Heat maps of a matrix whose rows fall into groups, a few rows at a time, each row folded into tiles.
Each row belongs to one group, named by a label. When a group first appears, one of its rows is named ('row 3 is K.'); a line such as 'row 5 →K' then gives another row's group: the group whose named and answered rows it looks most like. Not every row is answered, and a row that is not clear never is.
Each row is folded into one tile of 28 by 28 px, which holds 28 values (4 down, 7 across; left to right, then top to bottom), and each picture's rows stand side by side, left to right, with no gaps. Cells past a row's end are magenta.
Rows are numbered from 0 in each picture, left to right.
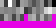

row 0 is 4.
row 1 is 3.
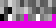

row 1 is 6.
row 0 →6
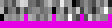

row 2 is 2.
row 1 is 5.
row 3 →3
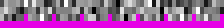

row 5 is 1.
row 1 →2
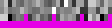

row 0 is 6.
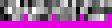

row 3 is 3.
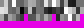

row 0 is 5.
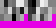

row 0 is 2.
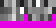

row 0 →2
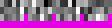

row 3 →3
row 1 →2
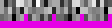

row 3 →1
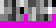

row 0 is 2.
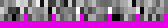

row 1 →1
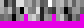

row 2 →6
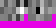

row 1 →6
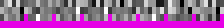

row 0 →1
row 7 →1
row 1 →6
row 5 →2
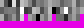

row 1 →5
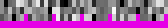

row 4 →5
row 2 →5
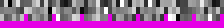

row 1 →1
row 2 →5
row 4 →4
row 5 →4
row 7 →2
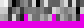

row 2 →1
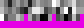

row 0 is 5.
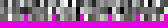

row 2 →1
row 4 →6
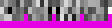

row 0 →6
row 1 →1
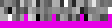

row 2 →4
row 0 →6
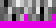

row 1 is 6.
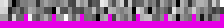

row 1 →5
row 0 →2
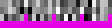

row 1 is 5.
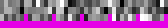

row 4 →5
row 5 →6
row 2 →2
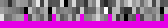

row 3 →2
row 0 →5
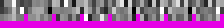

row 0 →2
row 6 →1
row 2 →4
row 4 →1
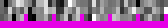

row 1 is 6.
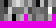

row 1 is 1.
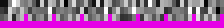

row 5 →4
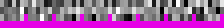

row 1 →2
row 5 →1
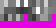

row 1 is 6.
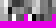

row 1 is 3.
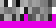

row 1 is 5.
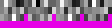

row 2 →2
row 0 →2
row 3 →4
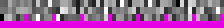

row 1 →6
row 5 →4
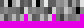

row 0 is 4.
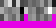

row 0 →1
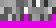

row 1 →4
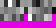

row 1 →5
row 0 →4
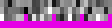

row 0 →5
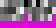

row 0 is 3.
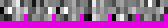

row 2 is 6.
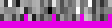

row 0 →4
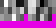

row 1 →2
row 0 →2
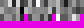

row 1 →4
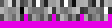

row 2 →4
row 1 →4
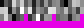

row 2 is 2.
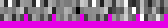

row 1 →4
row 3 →4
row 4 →2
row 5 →5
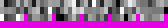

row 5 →5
